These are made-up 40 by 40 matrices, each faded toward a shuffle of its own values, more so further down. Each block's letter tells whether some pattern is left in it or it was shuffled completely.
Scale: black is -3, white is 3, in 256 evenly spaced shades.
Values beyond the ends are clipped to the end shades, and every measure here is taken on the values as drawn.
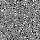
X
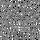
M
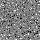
X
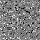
M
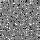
M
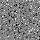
X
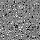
M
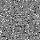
M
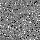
X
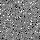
X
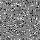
M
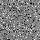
M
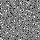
X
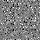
M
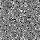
M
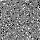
M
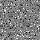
M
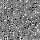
M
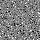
X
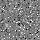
M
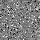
X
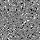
M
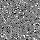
X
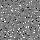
X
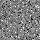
X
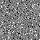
M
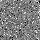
X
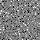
M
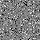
M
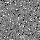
X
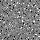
X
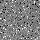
X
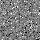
X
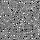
M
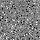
M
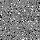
M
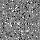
M
